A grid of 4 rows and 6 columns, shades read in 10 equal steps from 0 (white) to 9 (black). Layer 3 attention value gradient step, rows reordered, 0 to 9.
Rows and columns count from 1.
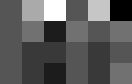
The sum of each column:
24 22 23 23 22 25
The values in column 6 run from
5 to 9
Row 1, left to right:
6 3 0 6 2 9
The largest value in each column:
6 7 8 6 7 9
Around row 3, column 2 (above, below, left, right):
5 7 6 7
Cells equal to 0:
1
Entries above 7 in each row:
1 1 0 1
